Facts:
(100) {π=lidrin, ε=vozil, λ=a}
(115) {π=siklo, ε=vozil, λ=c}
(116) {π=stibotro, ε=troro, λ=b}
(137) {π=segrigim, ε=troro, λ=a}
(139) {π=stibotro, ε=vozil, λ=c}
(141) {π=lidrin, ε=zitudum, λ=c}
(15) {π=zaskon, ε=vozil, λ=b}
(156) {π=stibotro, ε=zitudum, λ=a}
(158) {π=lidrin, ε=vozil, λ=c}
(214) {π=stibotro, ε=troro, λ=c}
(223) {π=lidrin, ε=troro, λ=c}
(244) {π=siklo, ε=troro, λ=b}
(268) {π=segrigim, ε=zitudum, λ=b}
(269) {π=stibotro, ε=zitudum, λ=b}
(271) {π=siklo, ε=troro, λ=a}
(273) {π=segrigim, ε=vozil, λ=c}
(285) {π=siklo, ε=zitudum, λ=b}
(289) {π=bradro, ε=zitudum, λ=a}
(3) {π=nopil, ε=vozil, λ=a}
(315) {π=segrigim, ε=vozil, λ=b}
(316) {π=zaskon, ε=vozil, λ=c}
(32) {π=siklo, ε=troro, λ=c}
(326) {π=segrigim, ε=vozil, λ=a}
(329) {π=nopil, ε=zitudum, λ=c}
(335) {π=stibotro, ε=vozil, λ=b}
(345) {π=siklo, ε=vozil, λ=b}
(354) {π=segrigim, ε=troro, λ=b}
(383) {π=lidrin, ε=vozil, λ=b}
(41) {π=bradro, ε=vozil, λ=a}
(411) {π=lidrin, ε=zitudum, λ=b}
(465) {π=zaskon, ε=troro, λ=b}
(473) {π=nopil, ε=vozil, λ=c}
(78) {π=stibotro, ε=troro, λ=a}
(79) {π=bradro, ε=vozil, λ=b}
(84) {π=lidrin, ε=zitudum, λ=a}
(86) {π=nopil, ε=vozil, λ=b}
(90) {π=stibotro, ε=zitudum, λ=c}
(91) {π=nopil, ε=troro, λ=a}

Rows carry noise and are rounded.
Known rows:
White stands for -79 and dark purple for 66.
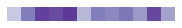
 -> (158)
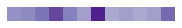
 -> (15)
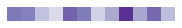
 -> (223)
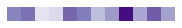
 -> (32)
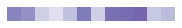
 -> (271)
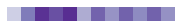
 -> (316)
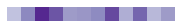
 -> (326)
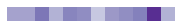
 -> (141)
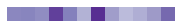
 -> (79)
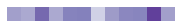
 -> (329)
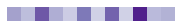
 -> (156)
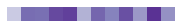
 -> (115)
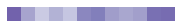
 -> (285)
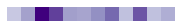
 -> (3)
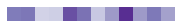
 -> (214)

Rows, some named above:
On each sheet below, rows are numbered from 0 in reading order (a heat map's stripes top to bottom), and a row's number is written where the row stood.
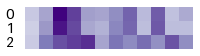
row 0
(3)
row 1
(100)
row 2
(139)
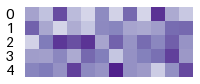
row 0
(84)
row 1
(285)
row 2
(316)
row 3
(90)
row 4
(315)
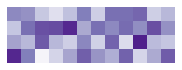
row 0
(271)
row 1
(139)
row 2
(289)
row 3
(354)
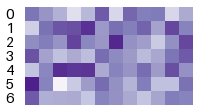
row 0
(137)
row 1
(273)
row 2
(315)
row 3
(268)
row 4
(473)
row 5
(116)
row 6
(411)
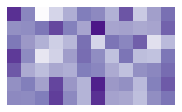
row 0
(244)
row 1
(15)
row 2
(78)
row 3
(465)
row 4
(269)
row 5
(345)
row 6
(383)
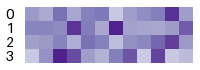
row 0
(329)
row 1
(335)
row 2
(90)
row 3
(41)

